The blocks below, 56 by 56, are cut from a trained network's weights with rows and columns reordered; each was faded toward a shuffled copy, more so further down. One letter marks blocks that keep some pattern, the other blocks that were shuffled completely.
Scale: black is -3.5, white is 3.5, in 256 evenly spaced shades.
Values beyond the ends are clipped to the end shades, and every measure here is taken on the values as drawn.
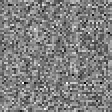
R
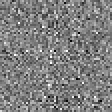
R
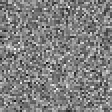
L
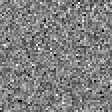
L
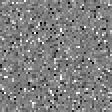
L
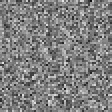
R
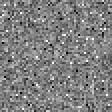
L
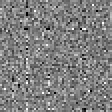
R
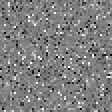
L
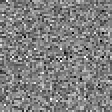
R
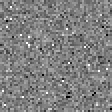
L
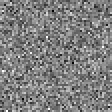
L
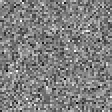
L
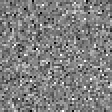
L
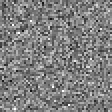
L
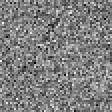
L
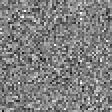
R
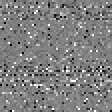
R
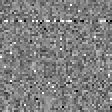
R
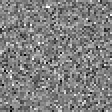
L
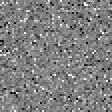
L
